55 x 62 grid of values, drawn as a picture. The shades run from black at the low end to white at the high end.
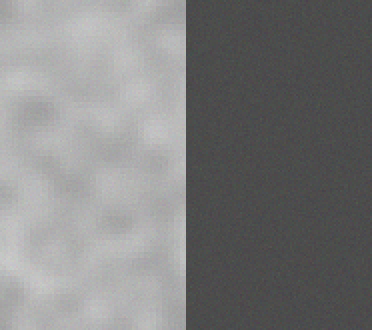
It is made of 1 by 2 panels. Panel 1,1: high, blotchy, faint in contrast. Panel 1,2: low, flat.
